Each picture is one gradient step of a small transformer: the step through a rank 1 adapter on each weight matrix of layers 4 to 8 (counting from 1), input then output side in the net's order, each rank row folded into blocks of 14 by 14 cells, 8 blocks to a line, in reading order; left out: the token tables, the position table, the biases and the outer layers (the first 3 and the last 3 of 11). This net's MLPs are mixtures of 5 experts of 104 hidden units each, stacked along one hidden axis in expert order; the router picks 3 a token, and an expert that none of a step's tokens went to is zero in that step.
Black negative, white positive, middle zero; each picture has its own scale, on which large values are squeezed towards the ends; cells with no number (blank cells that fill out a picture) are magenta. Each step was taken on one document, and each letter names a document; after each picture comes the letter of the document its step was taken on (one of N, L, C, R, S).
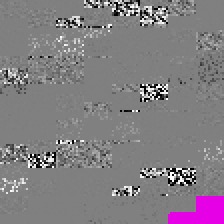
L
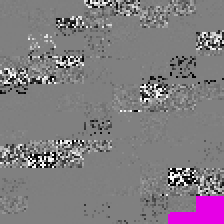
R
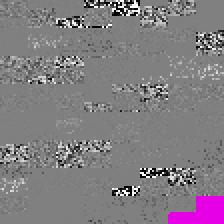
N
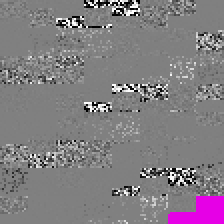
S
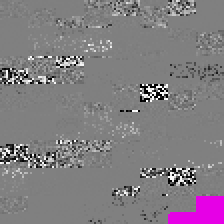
N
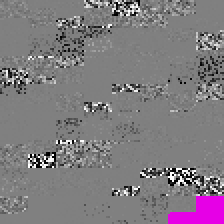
L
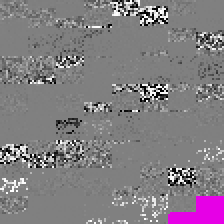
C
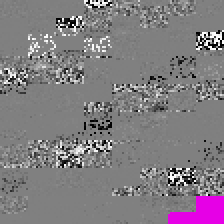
R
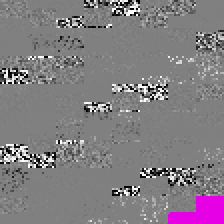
S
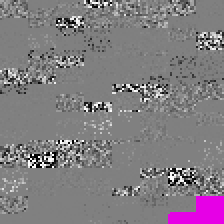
R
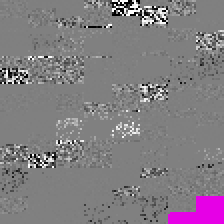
S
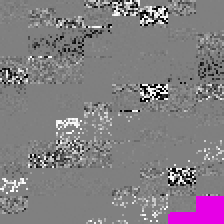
C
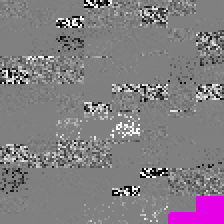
S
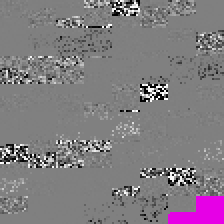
N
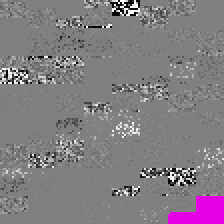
N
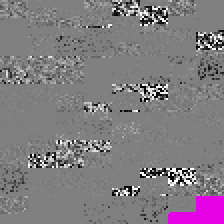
N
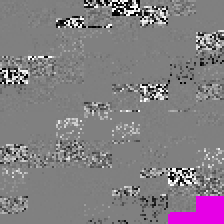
S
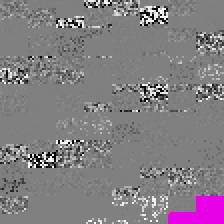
C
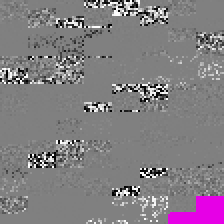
C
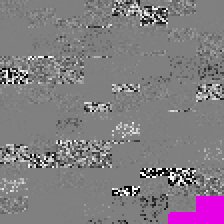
N
